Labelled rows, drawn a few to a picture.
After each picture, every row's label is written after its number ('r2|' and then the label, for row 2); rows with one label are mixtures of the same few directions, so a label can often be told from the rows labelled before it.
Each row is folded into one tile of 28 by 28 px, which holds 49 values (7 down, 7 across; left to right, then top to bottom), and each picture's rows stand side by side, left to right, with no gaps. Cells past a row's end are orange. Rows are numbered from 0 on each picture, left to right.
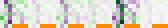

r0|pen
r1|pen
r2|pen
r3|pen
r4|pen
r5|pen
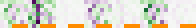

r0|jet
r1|pen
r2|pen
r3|jet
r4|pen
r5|jet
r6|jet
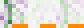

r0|pen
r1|jet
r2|pen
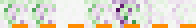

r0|jet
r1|jet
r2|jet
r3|jet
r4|jet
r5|pen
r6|jet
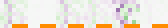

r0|pen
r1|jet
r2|pen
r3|pen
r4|jet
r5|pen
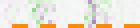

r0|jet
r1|jet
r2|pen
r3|pen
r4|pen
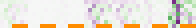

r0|jet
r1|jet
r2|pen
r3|jet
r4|jet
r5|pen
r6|pen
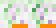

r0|jet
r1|jet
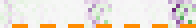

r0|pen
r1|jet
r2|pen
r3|jet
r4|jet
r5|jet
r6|jet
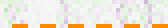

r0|jet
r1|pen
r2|pen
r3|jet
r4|jet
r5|pen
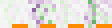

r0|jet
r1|jet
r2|pen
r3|pen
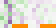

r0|pen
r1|jet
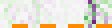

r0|jet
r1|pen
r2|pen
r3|pen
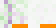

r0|pen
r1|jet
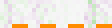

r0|pen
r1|jet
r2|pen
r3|pen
